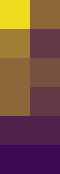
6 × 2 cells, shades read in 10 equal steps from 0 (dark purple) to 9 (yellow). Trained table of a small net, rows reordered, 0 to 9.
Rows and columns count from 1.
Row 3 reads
4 3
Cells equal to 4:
3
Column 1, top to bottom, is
9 5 4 4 1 0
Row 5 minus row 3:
-3 -2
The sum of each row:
13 7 7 6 2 0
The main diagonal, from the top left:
9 2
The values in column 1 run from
0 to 9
